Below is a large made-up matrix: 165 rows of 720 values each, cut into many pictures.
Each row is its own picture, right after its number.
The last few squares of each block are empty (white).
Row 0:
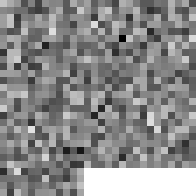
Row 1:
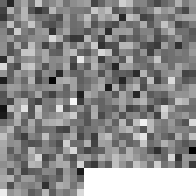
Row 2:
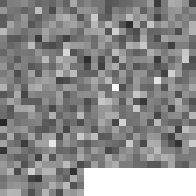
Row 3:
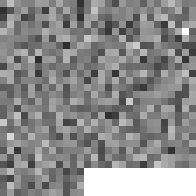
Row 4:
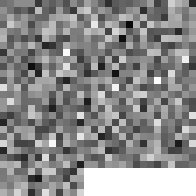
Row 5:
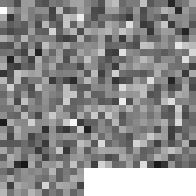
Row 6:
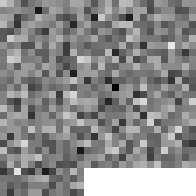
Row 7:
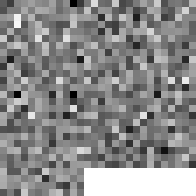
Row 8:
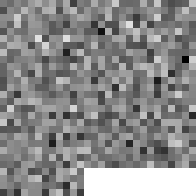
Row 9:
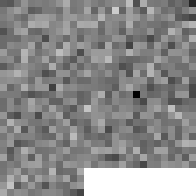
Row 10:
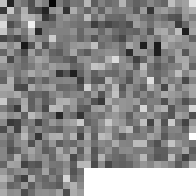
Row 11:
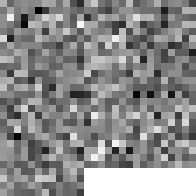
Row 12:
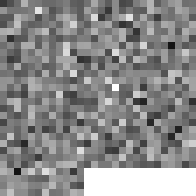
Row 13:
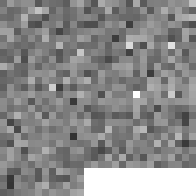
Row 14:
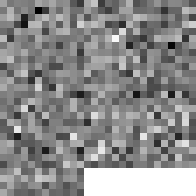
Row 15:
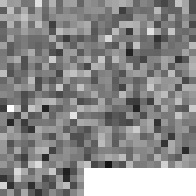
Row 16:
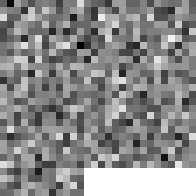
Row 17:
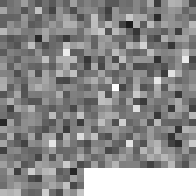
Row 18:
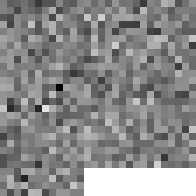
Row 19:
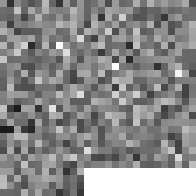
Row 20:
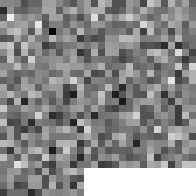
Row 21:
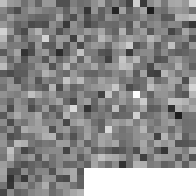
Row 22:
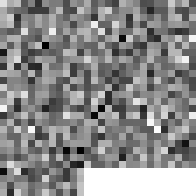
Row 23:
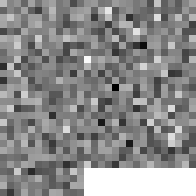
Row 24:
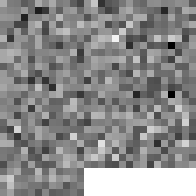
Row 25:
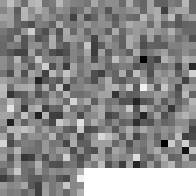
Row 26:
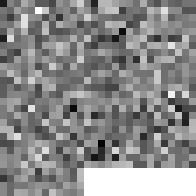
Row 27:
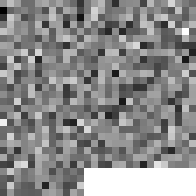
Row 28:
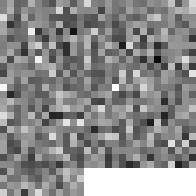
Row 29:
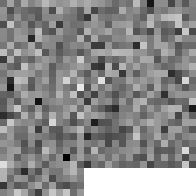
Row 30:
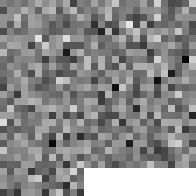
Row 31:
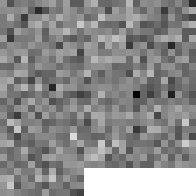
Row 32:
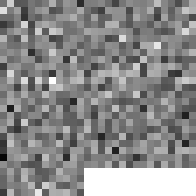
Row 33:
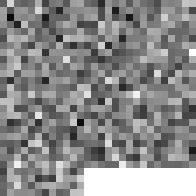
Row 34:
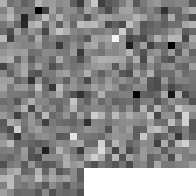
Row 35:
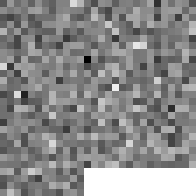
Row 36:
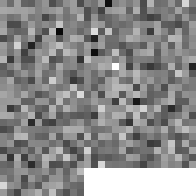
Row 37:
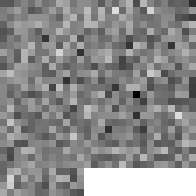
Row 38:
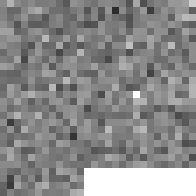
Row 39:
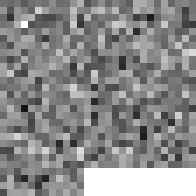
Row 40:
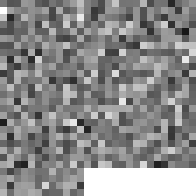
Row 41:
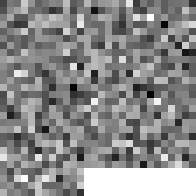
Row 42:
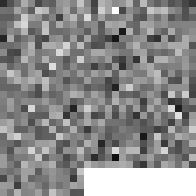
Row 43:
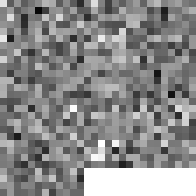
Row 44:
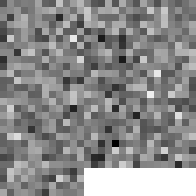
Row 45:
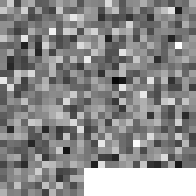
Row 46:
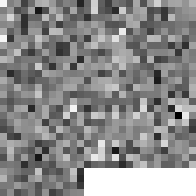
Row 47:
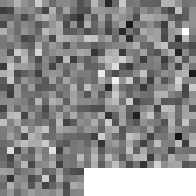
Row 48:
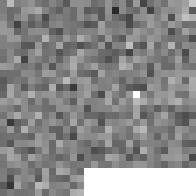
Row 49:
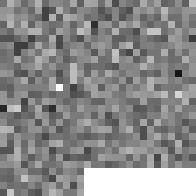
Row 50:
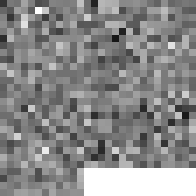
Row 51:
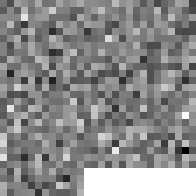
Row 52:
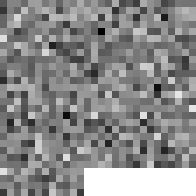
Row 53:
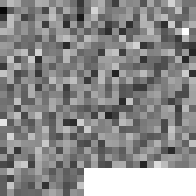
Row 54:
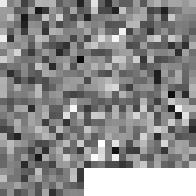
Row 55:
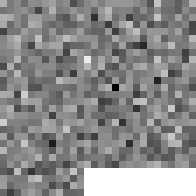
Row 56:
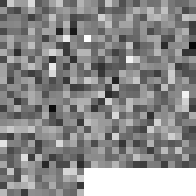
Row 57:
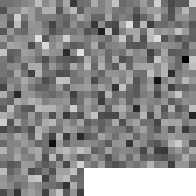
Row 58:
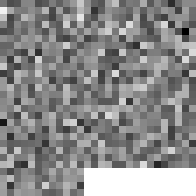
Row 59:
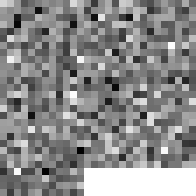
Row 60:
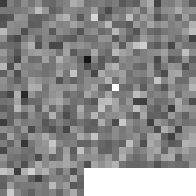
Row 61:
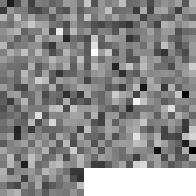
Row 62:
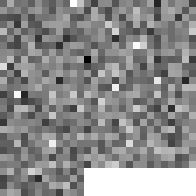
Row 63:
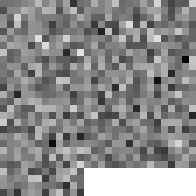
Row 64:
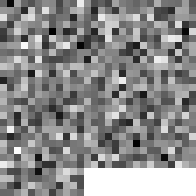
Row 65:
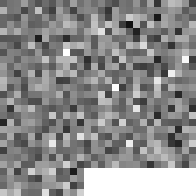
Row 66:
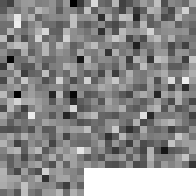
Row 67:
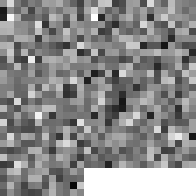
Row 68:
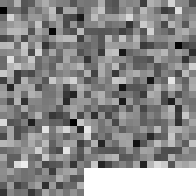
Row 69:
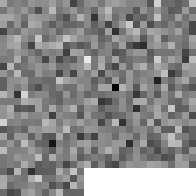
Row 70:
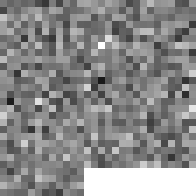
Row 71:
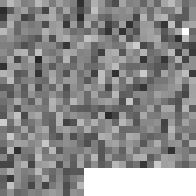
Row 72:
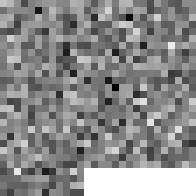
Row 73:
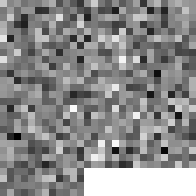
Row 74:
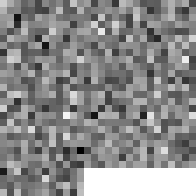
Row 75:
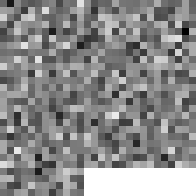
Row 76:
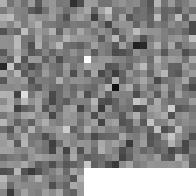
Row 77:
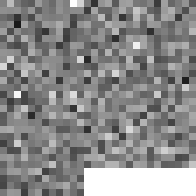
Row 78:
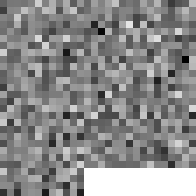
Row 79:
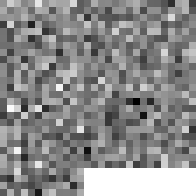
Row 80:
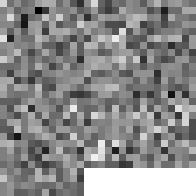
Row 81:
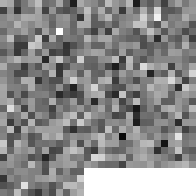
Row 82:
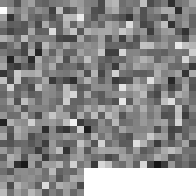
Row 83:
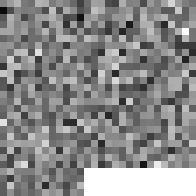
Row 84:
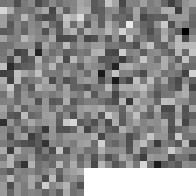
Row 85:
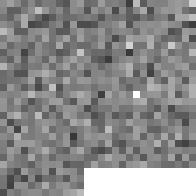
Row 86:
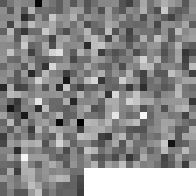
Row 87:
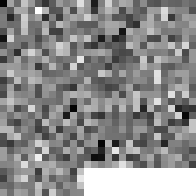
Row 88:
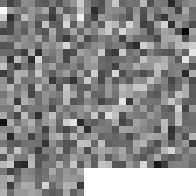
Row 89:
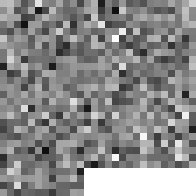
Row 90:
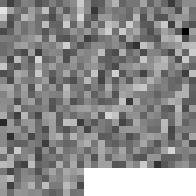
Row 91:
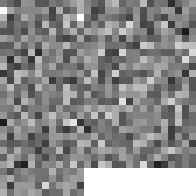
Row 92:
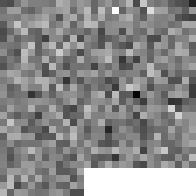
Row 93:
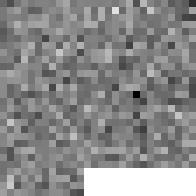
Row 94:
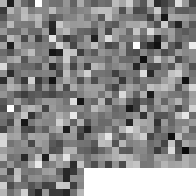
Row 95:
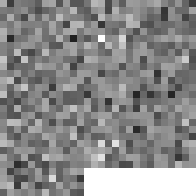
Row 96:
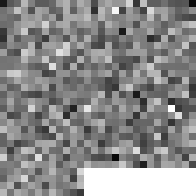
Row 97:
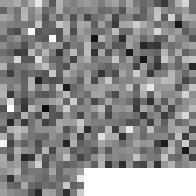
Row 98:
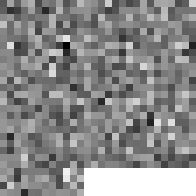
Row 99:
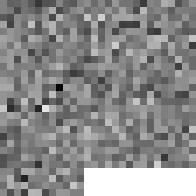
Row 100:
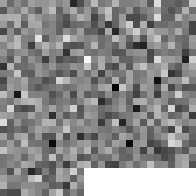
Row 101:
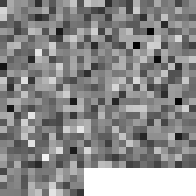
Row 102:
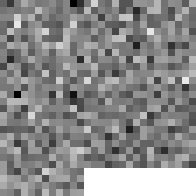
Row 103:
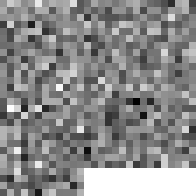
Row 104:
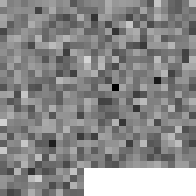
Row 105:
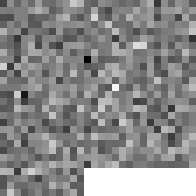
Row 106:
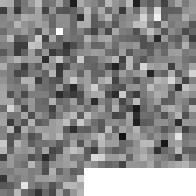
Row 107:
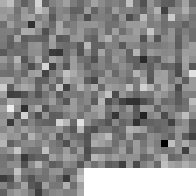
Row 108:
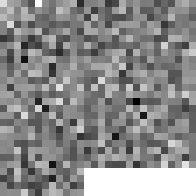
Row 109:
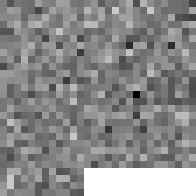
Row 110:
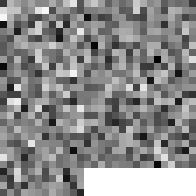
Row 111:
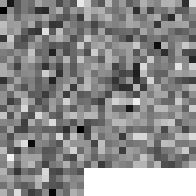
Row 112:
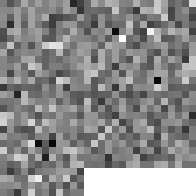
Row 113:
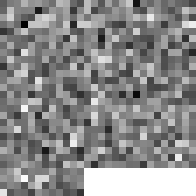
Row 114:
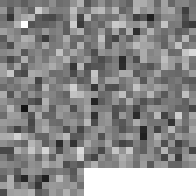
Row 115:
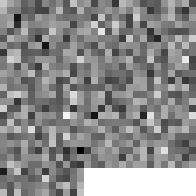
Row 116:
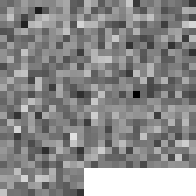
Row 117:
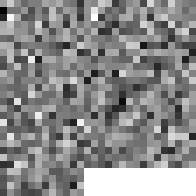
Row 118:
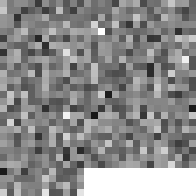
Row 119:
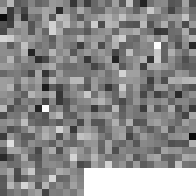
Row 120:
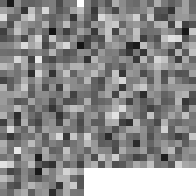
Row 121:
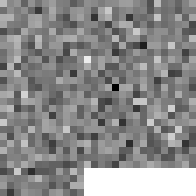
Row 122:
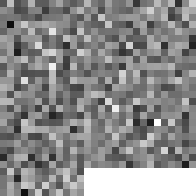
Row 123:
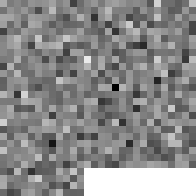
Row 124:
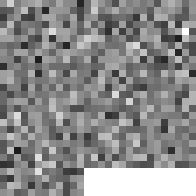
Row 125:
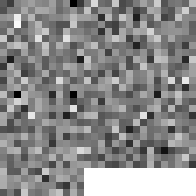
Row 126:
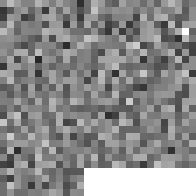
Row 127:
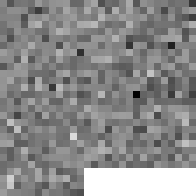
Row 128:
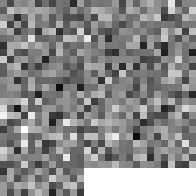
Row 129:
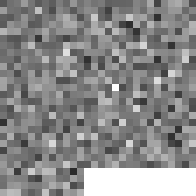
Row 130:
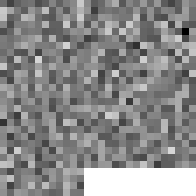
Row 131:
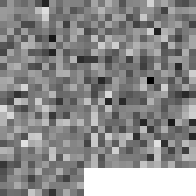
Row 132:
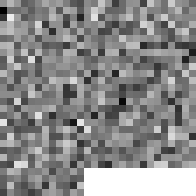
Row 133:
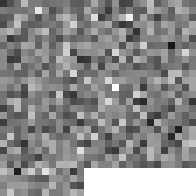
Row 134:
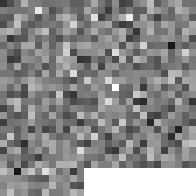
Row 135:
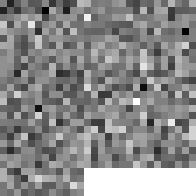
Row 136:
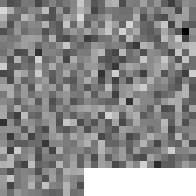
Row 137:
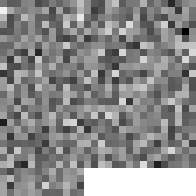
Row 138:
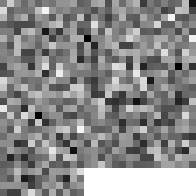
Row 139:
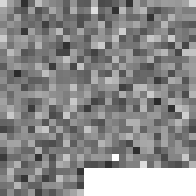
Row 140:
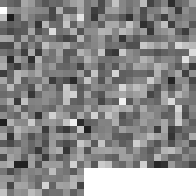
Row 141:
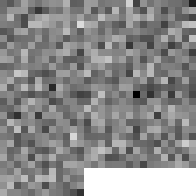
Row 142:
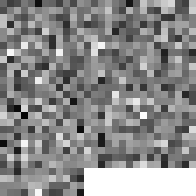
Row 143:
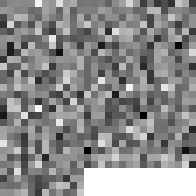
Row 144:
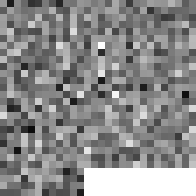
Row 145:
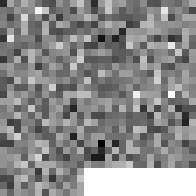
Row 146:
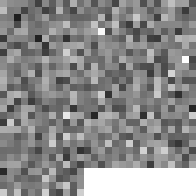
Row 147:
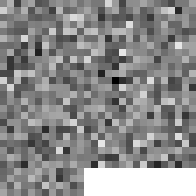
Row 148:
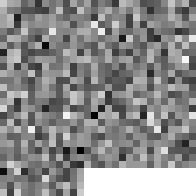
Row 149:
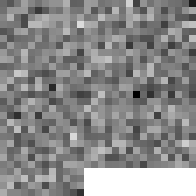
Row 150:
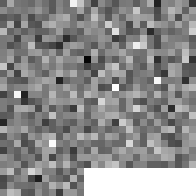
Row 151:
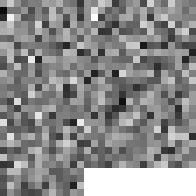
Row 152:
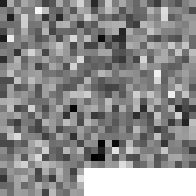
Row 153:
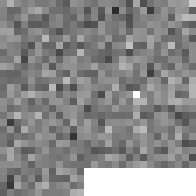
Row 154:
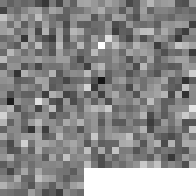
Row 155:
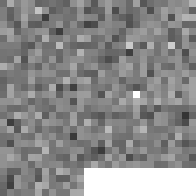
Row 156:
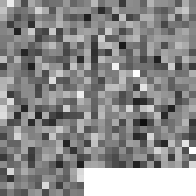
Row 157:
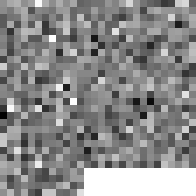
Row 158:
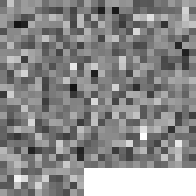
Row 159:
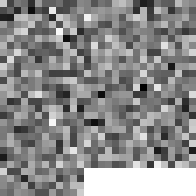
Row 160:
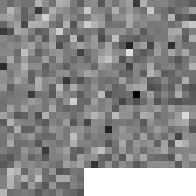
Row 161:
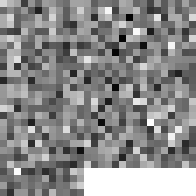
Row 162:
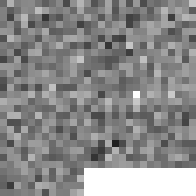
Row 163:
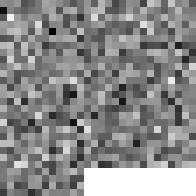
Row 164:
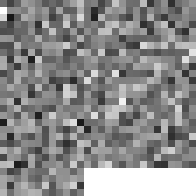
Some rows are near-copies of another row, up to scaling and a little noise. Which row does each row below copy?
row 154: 70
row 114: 39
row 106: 81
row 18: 99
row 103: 79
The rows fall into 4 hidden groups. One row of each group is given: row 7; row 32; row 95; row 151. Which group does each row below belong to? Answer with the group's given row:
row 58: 151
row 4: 7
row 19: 32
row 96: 95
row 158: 95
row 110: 32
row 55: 7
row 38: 95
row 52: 7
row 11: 95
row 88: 151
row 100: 7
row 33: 95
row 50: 95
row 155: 95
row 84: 151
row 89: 95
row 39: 95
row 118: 7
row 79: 32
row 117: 151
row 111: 32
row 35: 7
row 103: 32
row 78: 7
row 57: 7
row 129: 7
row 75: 151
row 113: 95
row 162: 95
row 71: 151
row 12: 7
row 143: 32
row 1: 32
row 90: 151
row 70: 32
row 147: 151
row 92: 95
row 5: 151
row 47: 151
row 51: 32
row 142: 32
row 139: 95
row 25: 32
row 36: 32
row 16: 151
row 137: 151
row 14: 95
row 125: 7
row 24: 95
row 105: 7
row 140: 151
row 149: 95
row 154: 32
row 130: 151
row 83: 151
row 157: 32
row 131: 32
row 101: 32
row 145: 95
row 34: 95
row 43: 95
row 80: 95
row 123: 7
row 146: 7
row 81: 32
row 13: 95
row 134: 7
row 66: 7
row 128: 32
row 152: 95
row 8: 7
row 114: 95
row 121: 7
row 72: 7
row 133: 7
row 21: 95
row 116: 95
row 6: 7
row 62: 7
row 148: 7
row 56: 32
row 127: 95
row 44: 95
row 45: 151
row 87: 95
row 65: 7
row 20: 151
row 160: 95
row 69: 7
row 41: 95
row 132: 151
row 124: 151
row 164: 151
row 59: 7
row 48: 95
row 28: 32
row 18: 32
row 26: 95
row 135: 32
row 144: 32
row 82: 151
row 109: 95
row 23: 7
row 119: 32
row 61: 32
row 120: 151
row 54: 95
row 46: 95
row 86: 32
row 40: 151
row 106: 32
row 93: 95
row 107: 32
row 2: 7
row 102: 7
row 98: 32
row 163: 151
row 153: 95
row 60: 7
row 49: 32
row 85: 95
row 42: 95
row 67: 151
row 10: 32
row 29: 32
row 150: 7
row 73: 95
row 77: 7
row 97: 32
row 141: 95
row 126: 151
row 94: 32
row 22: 7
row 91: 151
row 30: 7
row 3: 151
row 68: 151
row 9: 95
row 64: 151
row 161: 7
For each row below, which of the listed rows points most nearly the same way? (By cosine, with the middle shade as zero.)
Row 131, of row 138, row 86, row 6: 138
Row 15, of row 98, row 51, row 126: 51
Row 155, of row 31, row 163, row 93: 163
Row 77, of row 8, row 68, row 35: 35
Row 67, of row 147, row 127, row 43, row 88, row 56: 147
